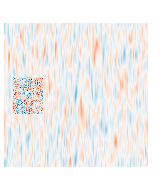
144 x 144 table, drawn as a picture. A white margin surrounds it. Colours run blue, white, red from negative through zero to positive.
In the middle left lies a patch that is rougher than the rest. Values change most from cell to cell in the middle left. No overall slope runs across the table. On average the colour sits 50% of the way up the scale. A few values lie far out on both sides of the bulk. Streaks run downward.
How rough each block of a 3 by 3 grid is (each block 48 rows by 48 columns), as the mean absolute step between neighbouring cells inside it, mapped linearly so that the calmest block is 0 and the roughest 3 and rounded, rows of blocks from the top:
0 0 0
3 0 0
0 0 0
